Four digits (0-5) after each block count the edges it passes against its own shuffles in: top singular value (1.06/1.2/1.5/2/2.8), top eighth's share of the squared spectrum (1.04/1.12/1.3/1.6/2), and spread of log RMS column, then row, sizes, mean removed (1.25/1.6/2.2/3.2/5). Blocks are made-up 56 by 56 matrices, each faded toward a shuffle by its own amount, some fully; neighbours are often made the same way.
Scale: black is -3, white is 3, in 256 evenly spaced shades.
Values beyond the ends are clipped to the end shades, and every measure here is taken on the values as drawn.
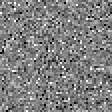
1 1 0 0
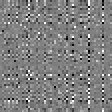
5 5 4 3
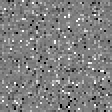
3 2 0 1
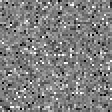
0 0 0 1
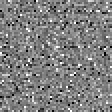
1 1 0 2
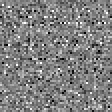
1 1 0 2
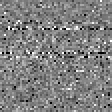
2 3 0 3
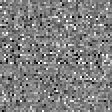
1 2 0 2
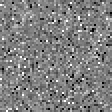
0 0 0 0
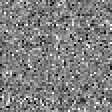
1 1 0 2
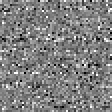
1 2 0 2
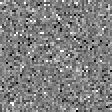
0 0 0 0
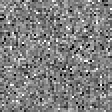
0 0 0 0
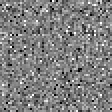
0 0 0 1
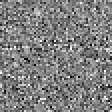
0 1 0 3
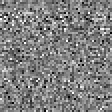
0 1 0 2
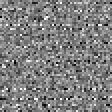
1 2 0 3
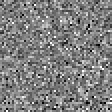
1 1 0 1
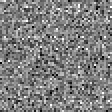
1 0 0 1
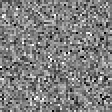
0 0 0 1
